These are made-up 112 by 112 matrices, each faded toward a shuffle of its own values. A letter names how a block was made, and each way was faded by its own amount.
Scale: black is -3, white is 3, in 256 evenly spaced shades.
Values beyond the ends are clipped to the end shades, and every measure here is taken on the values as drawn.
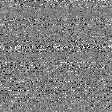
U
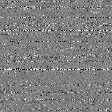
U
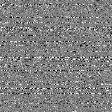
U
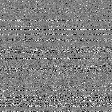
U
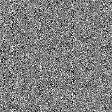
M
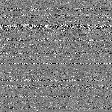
U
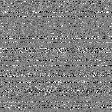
U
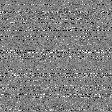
U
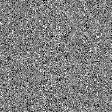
M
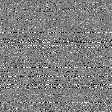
U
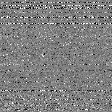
U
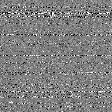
U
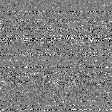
U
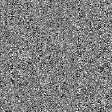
M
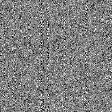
M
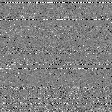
U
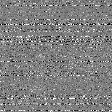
U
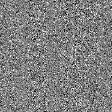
M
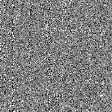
M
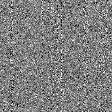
M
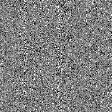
M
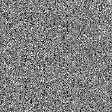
M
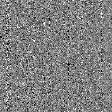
M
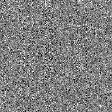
M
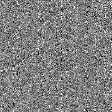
M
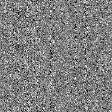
M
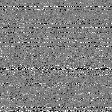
U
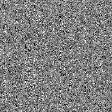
M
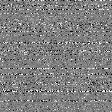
U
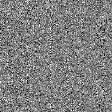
M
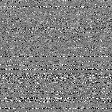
U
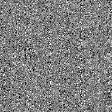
M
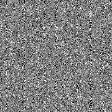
M
